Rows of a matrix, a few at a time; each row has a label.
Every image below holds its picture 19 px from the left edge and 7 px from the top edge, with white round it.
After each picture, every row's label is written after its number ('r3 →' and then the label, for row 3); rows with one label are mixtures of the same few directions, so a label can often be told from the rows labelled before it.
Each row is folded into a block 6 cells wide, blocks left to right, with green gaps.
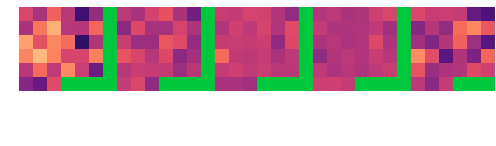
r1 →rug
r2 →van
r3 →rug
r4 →rug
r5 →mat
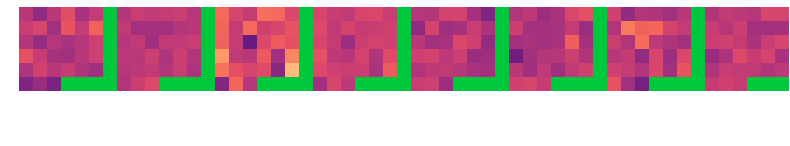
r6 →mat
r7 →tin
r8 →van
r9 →van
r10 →van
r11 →rug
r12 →tin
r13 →mat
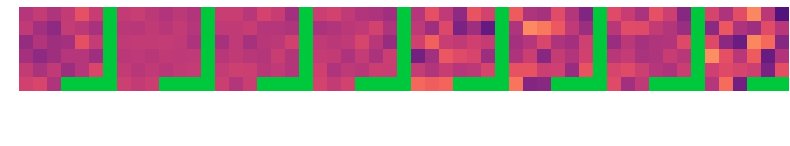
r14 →rug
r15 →mat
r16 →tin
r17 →mat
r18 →mat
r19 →tin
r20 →tin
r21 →van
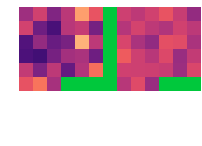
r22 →rug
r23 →van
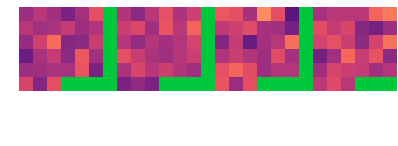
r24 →van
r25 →mat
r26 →tin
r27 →mat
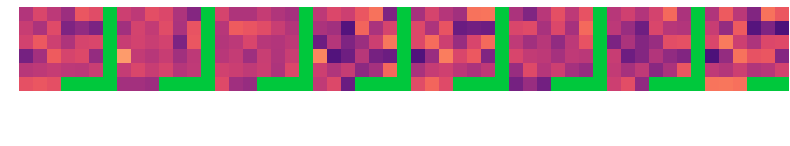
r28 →mat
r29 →rug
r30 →tin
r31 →rug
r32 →mat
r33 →mat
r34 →rug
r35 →mat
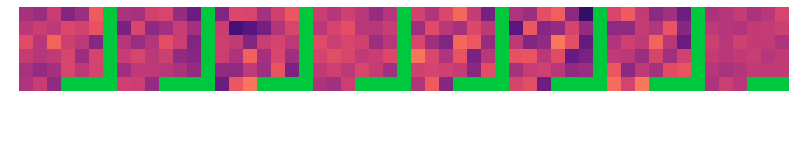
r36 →tin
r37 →van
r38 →tin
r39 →rug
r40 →van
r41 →van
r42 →mat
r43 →tin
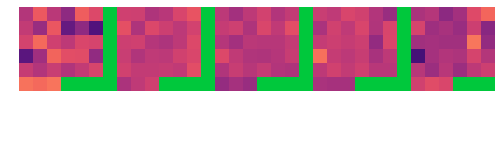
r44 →mat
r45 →van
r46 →mat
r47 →rug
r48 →rug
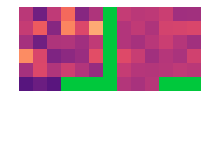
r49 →mat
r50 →mat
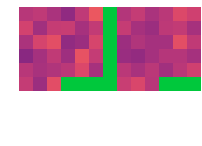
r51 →van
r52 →rug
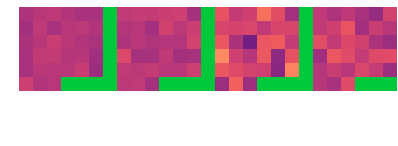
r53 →van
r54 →rug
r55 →van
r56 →rug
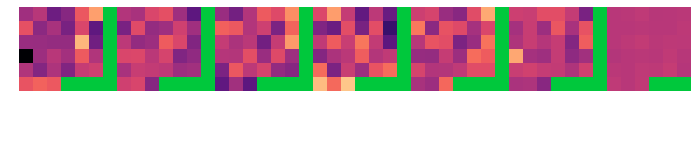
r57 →rug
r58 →van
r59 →mat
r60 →mat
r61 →van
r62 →rug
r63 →van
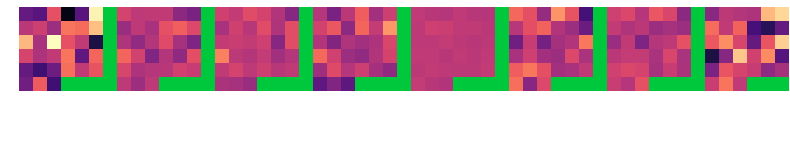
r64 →tin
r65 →mat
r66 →rug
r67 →mat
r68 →tin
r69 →tin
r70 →tin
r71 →mat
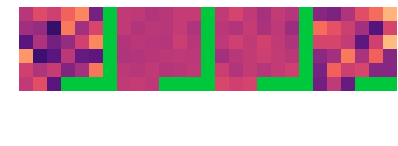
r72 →rug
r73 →rug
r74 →mat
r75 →mat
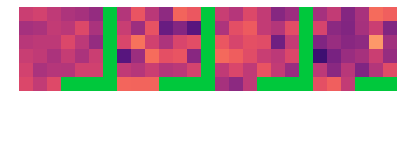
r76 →mat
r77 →mat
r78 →rug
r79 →rug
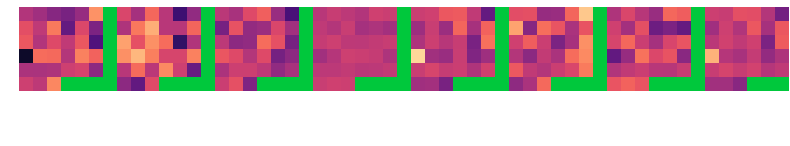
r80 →rug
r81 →rug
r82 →van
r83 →mat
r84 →rug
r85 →van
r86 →mat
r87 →rug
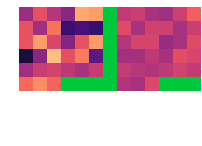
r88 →mat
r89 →van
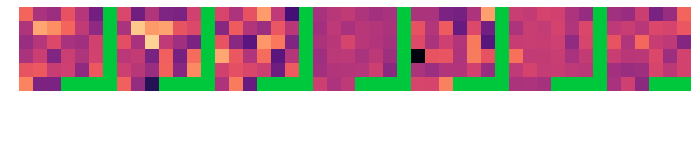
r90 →tin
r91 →tin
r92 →van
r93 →van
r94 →rug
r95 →rug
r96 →tin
